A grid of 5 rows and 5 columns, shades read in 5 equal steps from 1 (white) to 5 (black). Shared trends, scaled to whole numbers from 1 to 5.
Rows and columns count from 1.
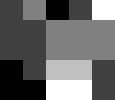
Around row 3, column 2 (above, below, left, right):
4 4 4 3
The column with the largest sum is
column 1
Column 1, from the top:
4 4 4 5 5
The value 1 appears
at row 1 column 5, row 5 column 3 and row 5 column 4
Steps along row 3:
same down same same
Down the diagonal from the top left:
4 4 3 2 4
